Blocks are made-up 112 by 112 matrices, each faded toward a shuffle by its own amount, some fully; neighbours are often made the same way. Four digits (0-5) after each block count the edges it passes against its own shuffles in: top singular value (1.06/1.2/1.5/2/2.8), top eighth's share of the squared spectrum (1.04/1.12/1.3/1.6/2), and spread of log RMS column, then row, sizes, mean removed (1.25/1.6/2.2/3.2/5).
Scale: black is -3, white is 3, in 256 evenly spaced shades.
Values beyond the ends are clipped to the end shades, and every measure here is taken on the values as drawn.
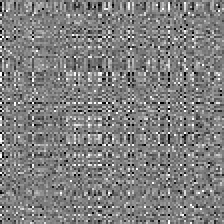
5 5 4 4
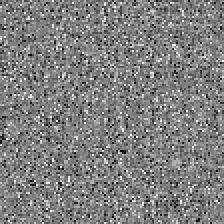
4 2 1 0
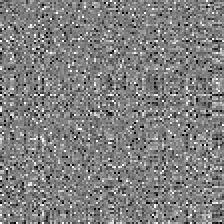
5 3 2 2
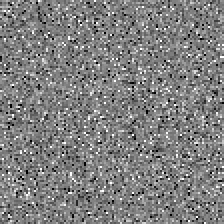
2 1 0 0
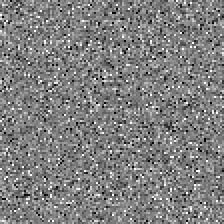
3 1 0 0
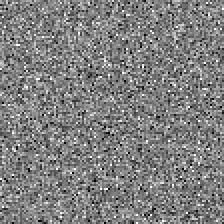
0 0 0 0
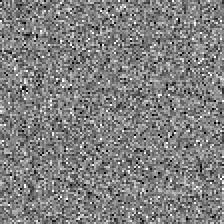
0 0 0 0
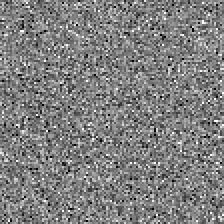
3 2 1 1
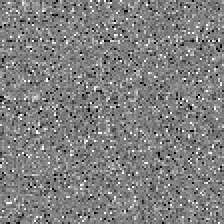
3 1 0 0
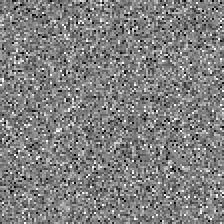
2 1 0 0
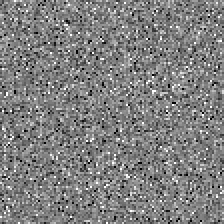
3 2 0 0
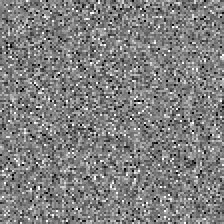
2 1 0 0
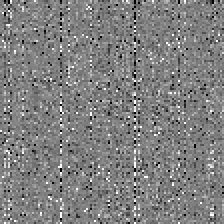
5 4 3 1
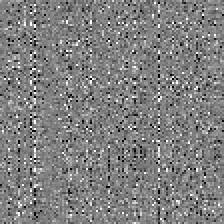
5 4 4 2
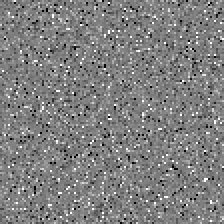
0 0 0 0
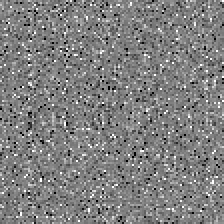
3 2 1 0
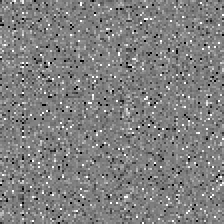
3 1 1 0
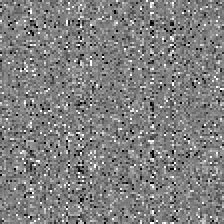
4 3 3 1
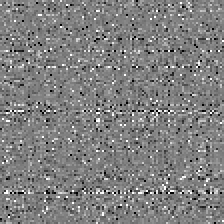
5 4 2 3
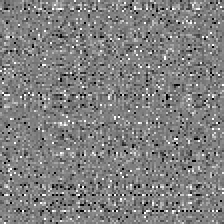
4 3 2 3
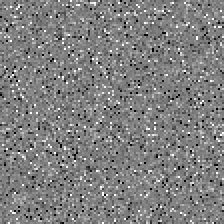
0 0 0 0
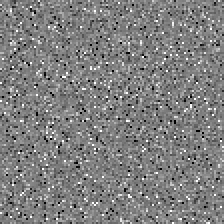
0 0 0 0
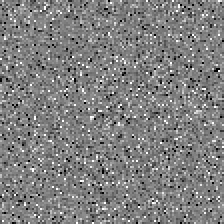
1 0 0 0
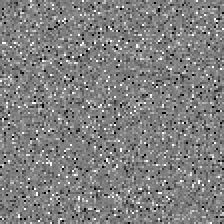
1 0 0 0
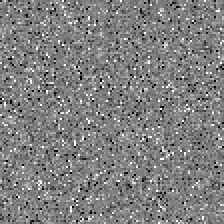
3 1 0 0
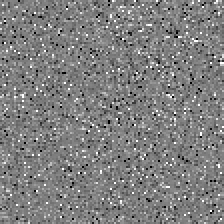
0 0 0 0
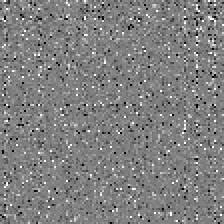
2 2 2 1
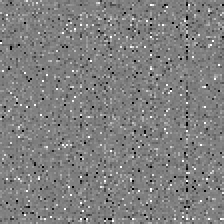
2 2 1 1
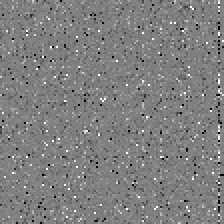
3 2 1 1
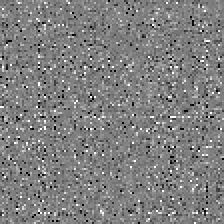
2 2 2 2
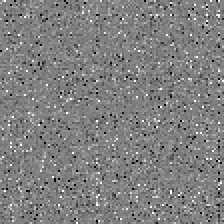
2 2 1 1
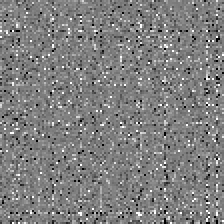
2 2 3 2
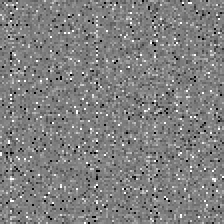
1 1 1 0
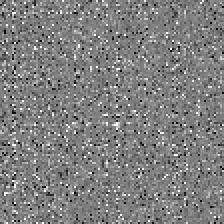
2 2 2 2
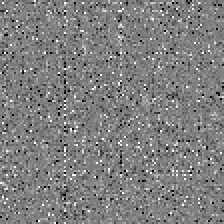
2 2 2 2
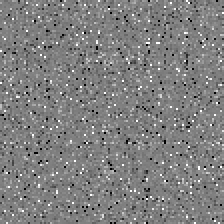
2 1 0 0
